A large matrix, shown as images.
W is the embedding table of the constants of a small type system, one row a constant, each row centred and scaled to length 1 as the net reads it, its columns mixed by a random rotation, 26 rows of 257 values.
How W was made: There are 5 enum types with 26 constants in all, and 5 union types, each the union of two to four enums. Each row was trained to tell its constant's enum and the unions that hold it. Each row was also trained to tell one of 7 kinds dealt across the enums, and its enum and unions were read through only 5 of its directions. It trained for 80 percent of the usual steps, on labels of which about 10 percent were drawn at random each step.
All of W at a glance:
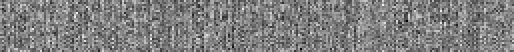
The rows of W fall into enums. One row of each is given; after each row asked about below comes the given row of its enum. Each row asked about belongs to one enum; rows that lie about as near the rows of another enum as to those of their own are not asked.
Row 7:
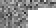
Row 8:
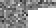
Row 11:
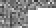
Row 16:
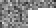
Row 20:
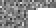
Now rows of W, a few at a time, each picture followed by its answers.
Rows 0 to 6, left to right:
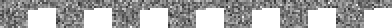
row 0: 7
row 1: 8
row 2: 11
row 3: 16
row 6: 8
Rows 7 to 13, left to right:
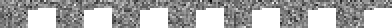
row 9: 8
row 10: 7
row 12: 11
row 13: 20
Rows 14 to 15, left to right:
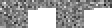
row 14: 7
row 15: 20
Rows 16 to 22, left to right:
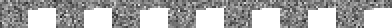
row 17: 16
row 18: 20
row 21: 8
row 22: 20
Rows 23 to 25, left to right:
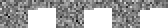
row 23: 7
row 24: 16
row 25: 11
